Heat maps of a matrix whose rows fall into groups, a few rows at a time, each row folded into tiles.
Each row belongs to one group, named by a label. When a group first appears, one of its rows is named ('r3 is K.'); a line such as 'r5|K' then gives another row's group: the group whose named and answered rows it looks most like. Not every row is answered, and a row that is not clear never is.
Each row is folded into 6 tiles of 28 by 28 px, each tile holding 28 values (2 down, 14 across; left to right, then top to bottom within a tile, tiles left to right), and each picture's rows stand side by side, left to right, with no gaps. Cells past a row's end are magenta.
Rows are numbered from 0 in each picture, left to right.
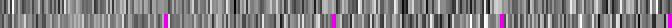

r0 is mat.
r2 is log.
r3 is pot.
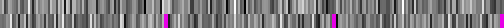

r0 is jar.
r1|pot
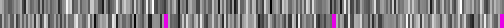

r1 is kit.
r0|pot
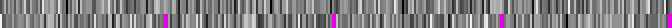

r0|log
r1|kit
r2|log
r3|kit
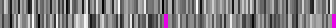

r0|kit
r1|jar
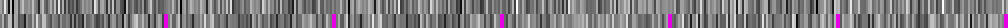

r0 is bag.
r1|bag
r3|mat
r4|jar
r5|jar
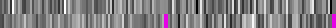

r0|mat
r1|kit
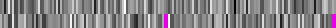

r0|mat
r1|log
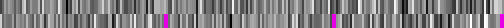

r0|log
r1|kit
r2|log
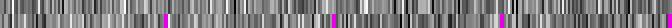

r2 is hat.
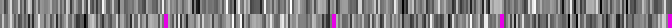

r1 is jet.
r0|jar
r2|log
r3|hat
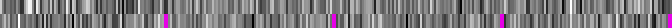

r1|jar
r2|bag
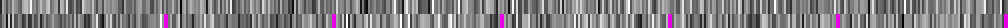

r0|hat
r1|bag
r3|mat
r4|jar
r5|kit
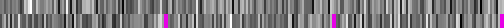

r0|hat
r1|jar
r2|jar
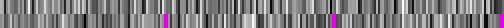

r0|jar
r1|kit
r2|pot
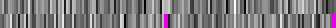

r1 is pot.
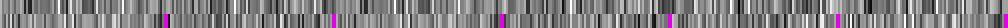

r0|jet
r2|jet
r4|log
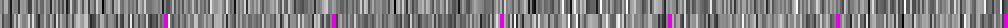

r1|log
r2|hat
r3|jet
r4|mat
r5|kit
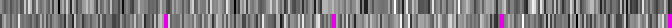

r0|hat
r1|log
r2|jet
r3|hat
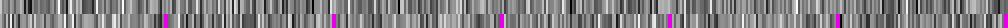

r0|jet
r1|jar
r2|mat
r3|log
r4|mat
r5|pot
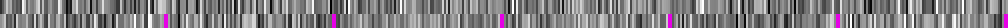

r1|kit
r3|mat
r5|jet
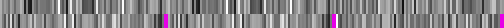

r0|jet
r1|jet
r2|log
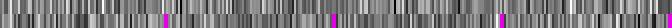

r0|jar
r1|bag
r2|hat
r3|pot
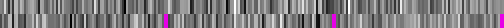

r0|bag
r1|pot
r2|mat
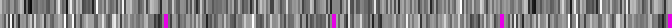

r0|jet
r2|mat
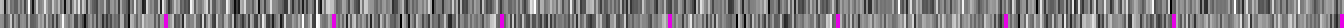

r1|log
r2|hat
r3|hat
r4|hat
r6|kit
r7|jet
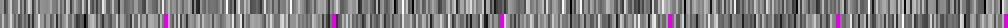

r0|jar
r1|jet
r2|pot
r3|log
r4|bag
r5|jar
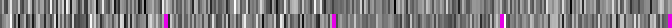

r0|jar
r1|pot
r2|hat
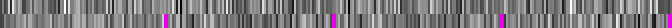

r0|mat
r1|bag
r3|pot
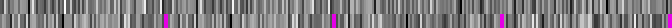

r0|kit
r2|bag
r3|kit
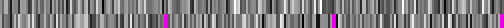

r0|kit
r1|pot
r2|pot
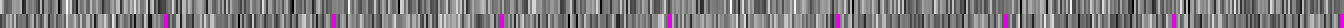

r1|bag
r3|hat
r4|jet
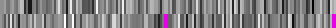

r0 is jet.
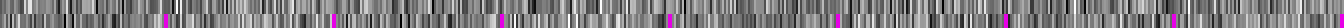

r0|hat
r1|mat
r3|jet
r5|kit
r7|mat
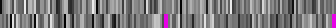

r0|hat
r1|bag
